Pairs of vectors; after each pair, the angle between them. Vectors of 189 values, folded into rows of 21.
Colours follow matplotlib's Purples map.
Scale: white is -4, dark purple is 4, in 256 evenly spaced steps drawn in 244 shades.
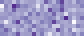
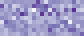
partly opposed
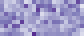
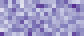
orthogonal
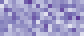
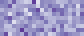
orthogonal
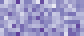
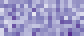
partly aligned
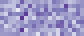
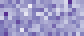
partly opposed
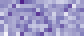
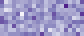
orthogonal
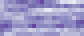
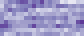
nearly parallel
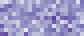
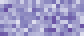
nearly parallel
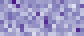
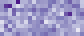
partly opposed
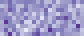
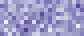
nearly opposite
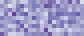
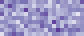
nearly opposite
